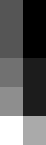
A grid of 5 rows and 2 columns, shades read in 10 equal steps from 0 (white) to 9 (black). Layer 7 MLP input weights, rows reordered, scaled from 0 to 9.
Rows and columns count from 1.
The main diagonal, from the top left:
6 9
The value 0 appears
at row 5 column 1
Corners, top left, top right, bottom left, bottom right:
6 9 0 3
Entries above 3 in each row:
2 2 2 2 0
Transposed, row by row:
6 6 5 4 0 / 9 9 8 8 3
